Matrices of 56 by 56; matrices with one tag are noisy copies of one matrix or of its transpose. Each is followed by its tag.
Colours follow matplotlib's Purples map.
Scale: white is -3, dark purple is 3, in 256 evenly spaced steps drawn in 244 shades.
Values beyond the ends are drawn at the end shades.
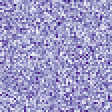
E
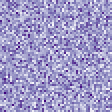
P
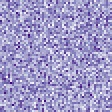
P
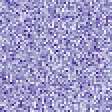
P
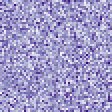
E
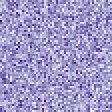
P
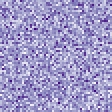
P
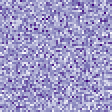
P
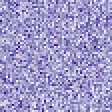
P
